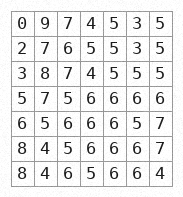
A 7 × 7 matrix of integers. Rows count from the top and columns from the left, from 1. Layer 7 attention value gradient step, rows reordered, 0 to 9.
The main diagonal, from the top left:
0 7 7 6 6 6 4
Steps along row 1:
up down down up down up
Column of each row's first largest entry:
2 2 2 2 7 1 1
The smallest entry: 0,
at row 1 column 1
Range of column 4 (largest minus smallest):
2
